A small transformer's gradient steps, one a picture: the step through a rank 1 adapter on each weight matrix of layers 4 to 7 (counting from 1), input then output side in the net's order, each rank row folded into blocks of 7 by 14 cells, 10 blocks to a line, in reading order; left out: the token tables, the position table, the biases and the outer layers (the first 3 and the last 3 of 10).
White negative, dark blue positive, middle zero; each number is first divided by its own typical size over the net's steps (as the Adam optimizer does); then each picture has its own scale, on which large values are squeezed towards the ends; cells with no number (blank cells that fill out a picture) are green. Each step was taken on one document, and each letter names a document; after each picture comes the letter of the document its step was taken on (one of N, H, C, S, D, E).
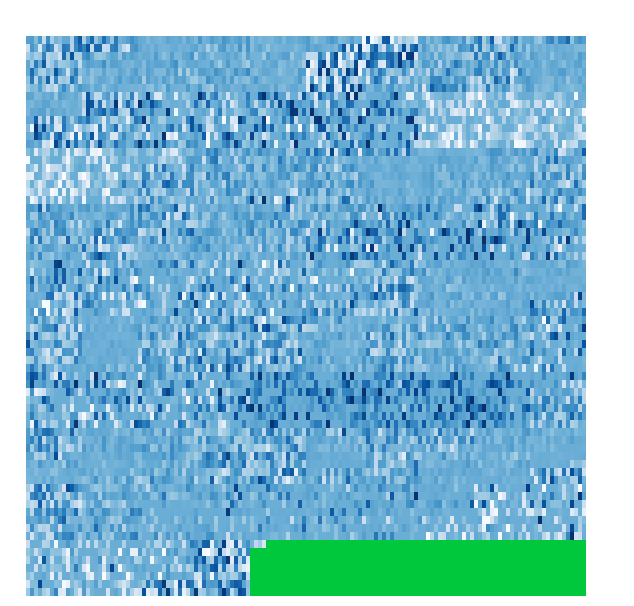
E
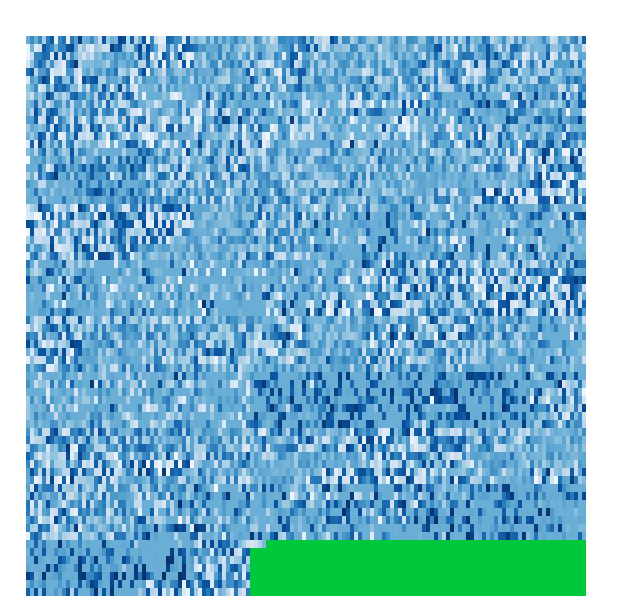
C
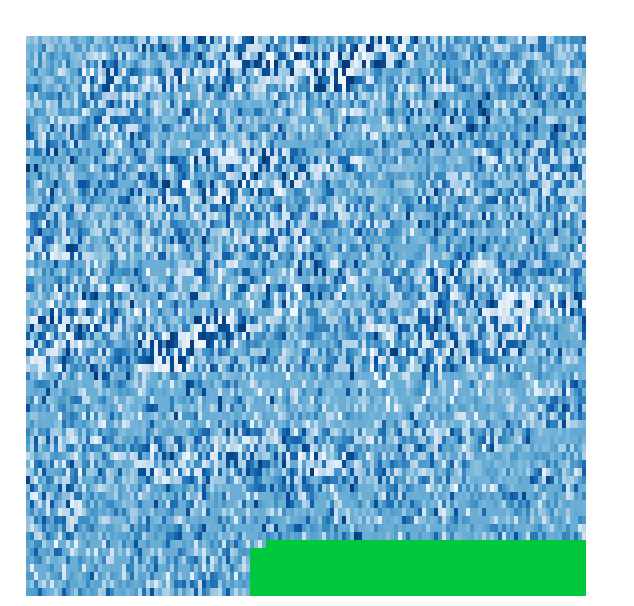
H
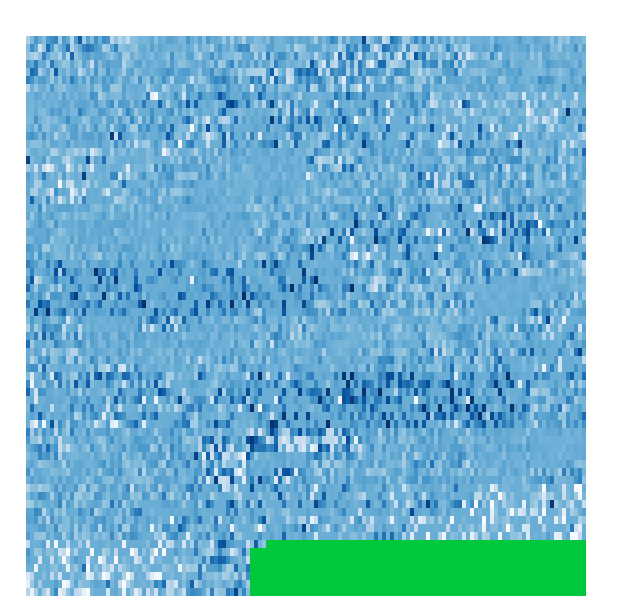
E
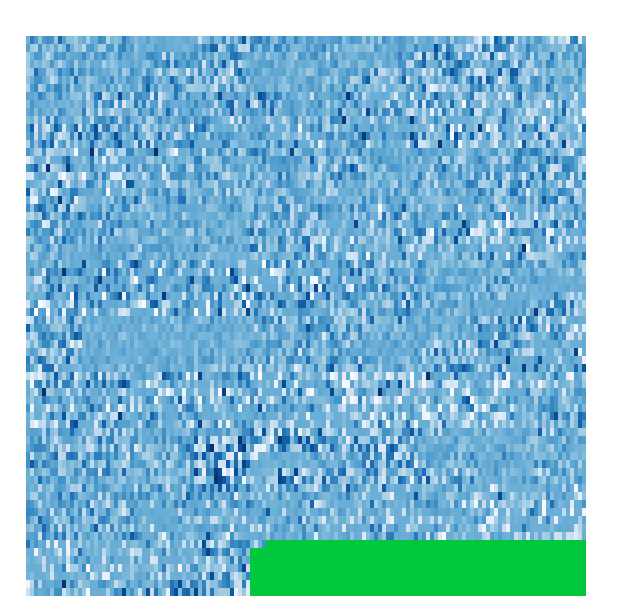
E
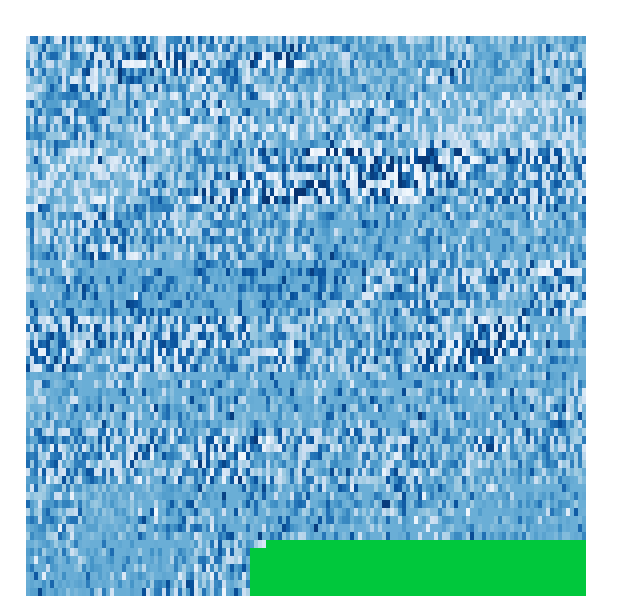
C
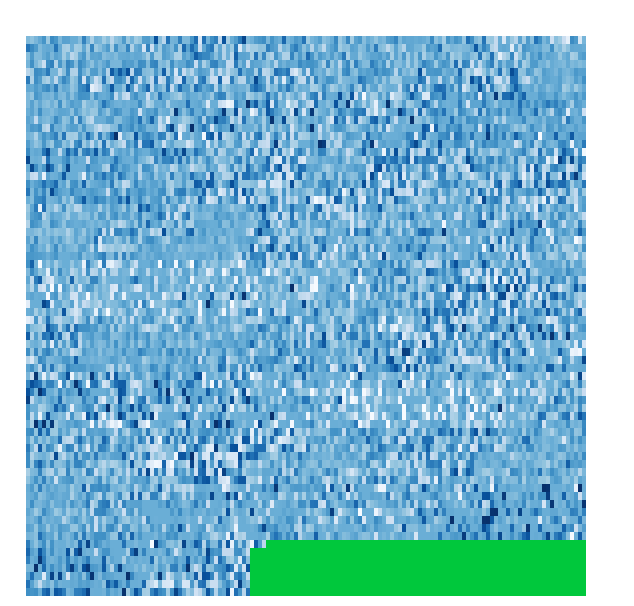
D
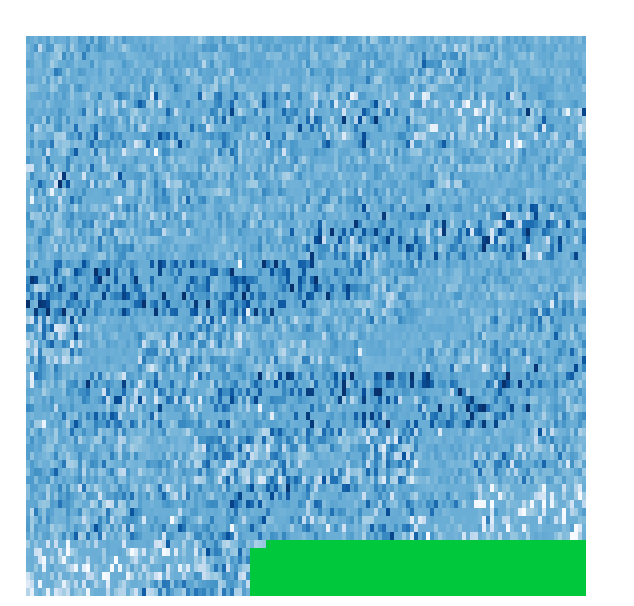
E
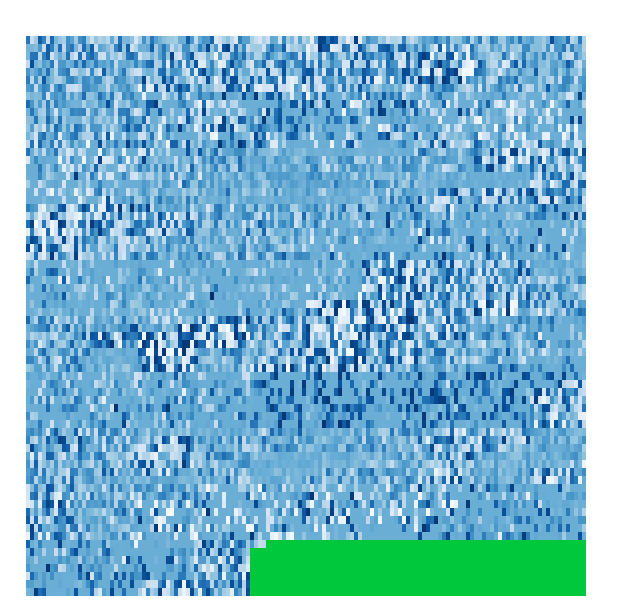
C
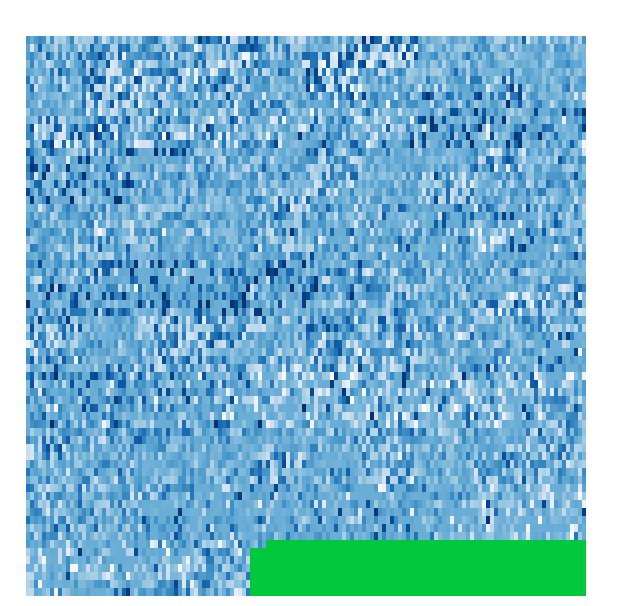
D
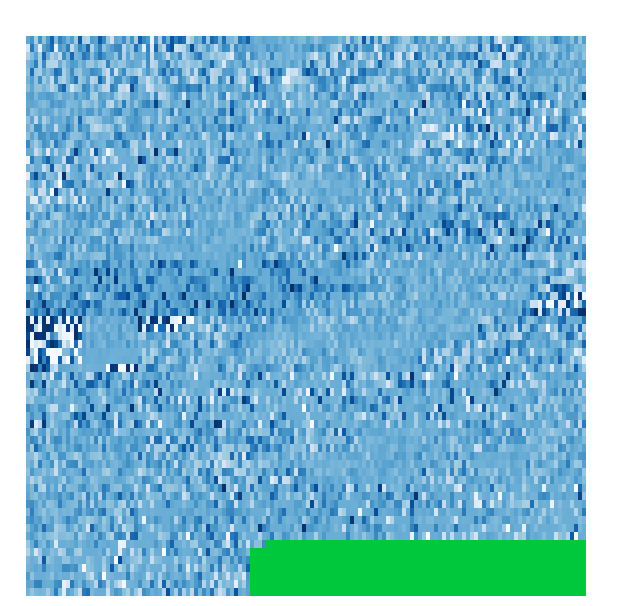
E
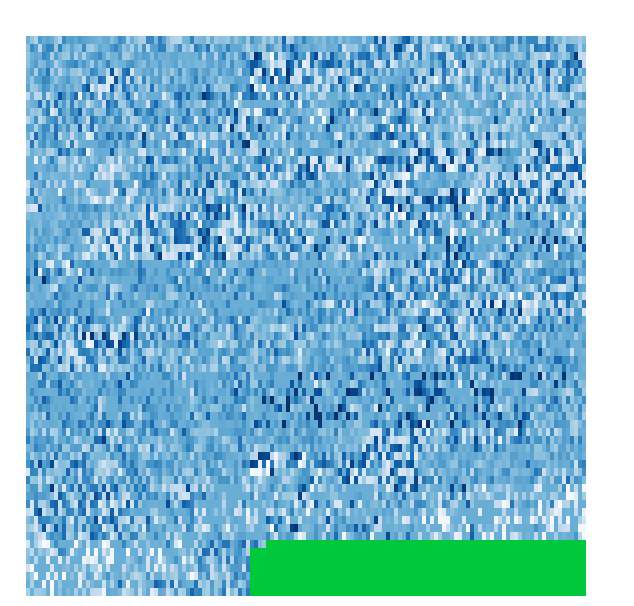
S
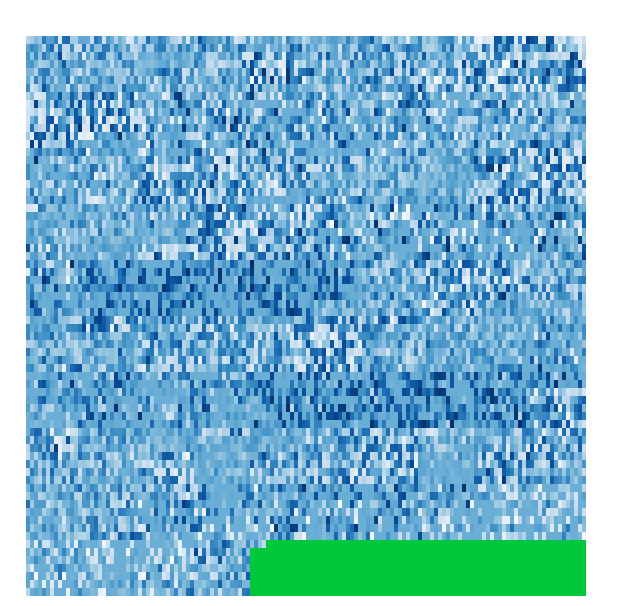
S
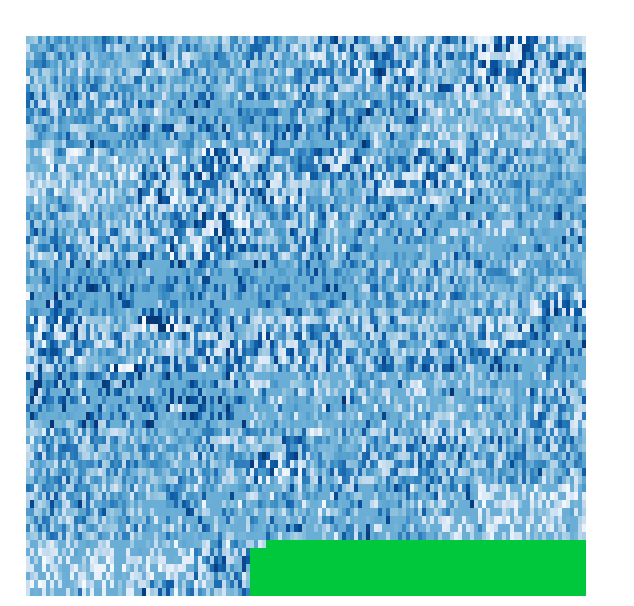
H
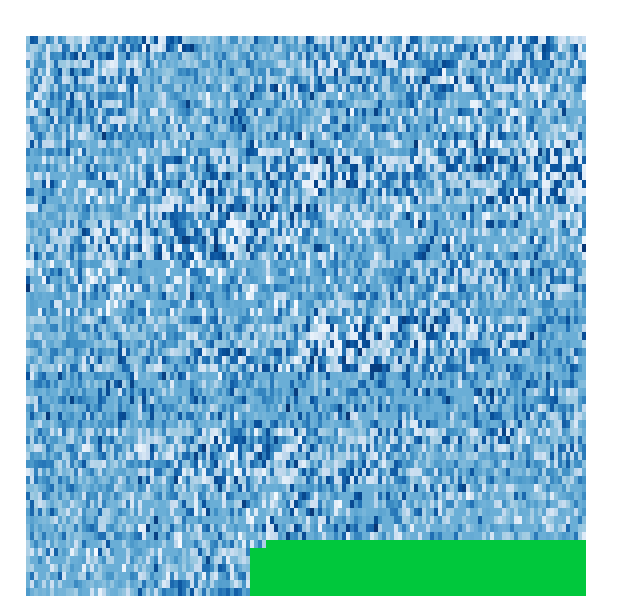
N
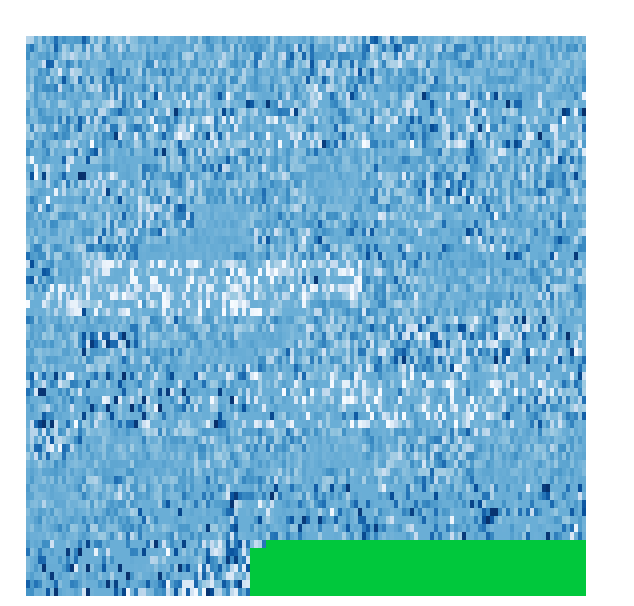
D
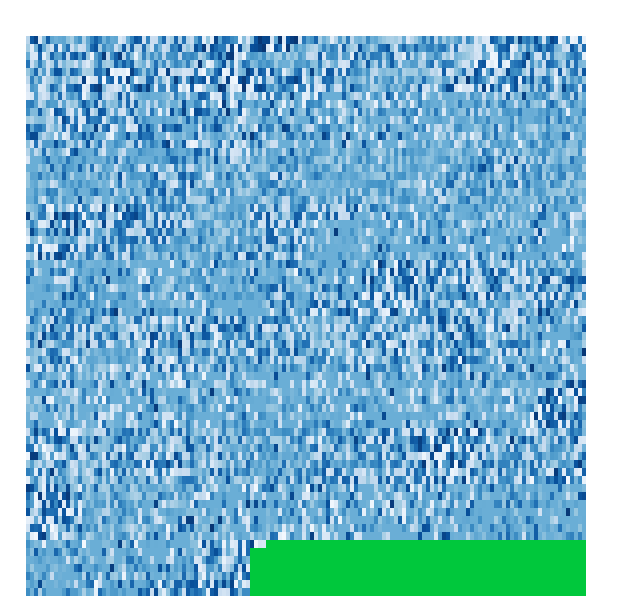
C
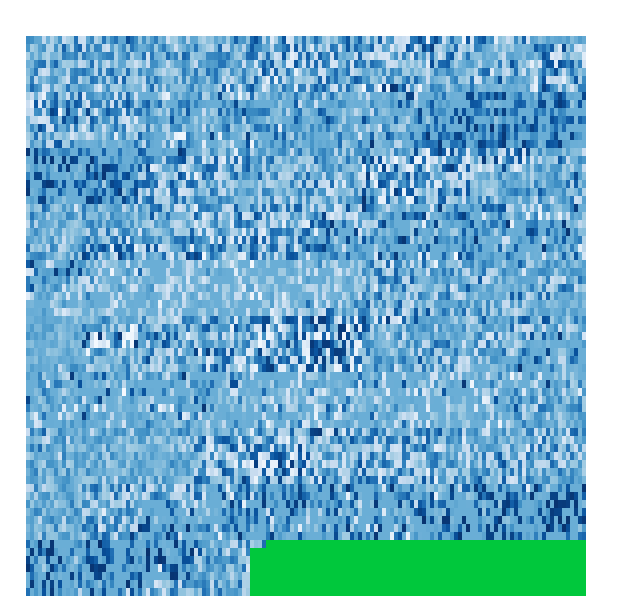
N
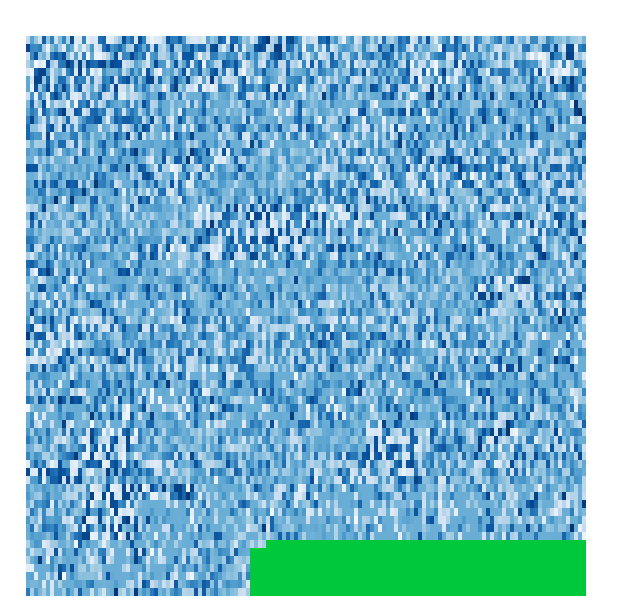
H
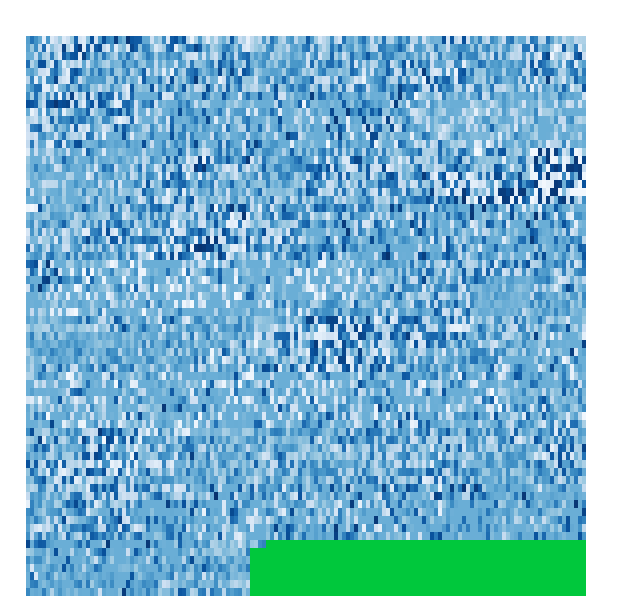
N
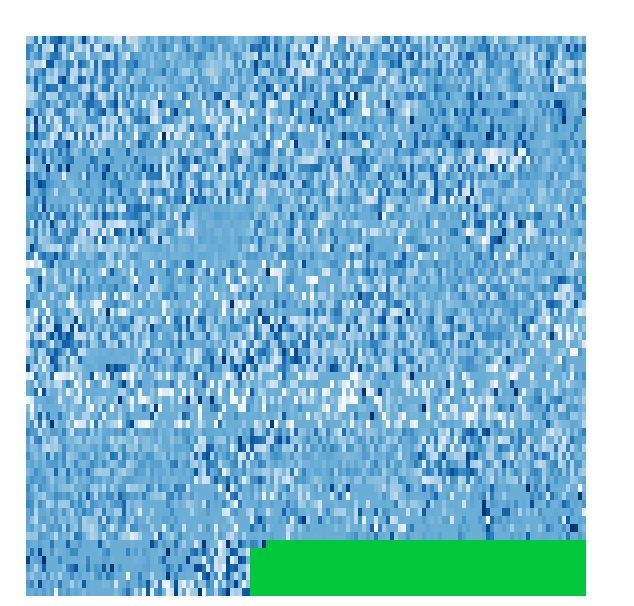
D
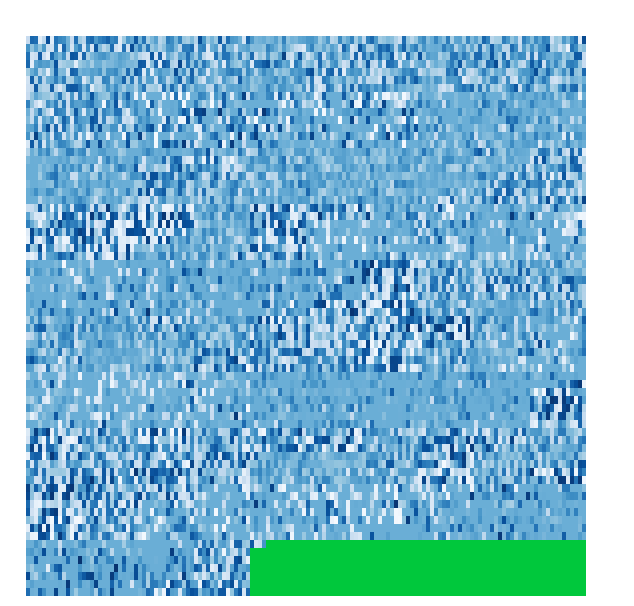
C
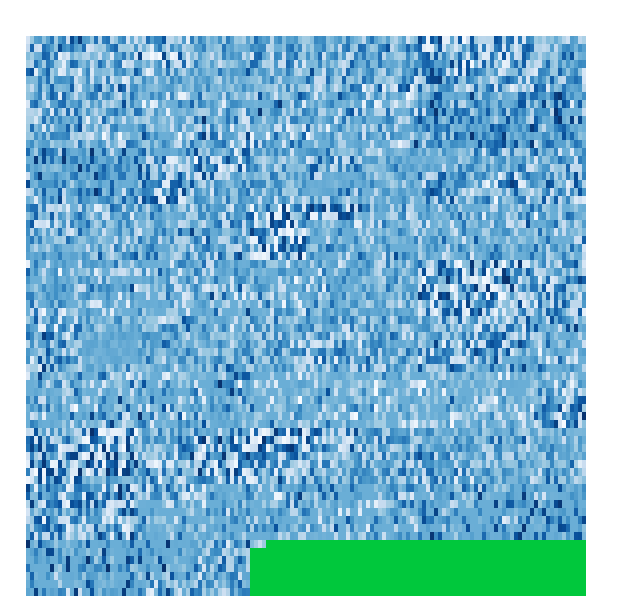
S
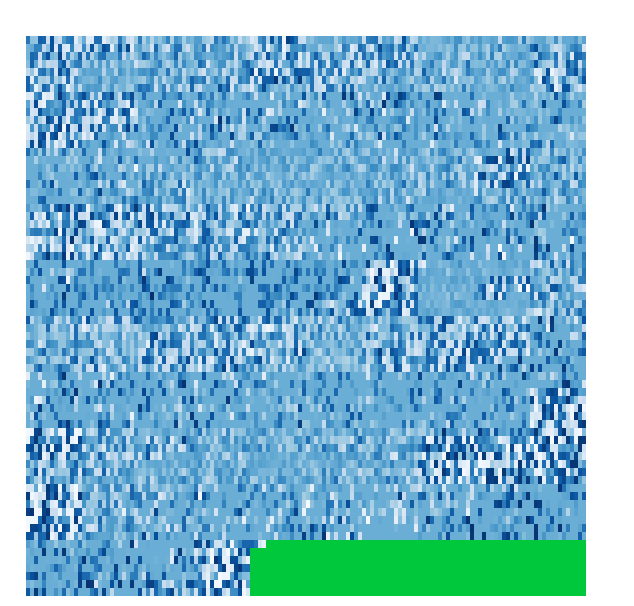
C
